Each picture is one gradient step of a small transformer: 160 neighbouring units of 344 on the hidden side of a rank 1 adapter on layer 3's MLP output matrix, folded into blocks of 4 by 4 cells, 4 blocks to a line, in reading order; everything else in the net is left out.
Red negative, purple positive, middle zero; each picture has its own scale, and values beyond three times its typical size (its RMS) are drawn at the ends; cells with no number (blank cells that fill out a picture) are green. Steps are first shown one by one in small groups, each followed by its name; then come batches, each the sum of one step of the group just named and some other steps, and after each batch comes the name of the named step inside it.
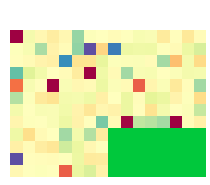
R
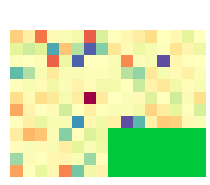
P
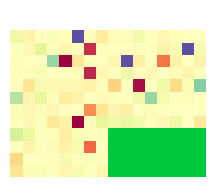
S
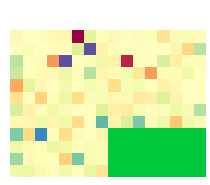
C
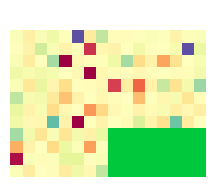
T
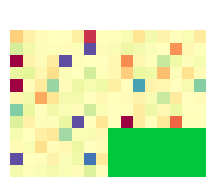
C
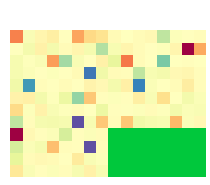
P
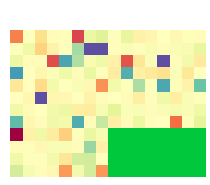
C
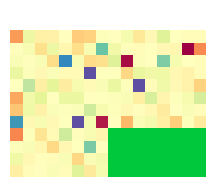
P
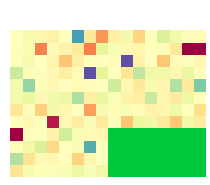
S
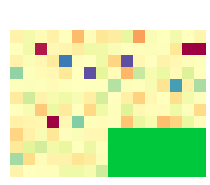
T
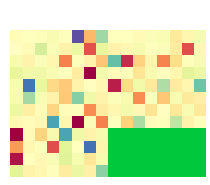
T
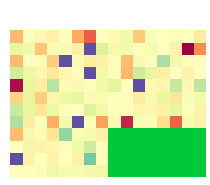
P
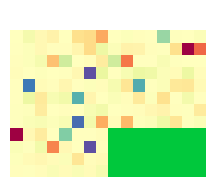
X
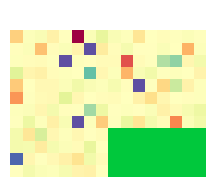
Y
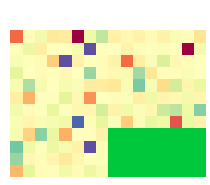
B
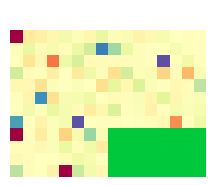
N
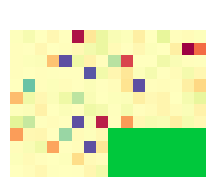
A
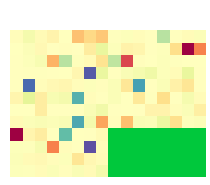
X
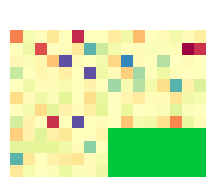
B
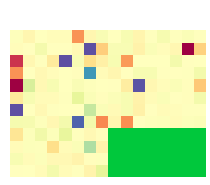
A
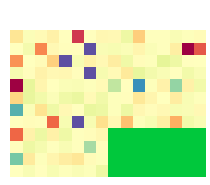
Y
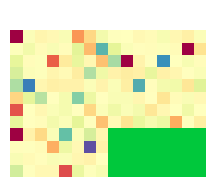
N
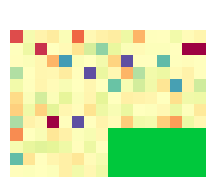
N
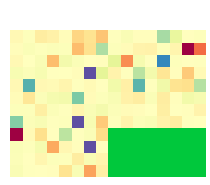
X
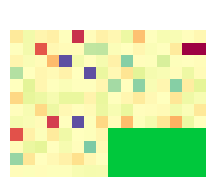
A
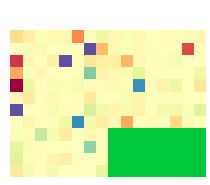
B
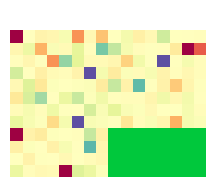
N
